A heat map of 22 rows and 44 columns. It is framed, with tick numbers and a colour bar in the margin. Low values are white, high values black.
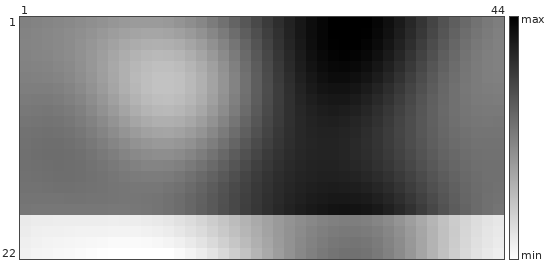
The top right is the ninth with the highest average. The bottom left is the ninth with the lowest average. There are no regular stripes. A horizontal seam about 80% of the way down splits the table, and the top part is higher.
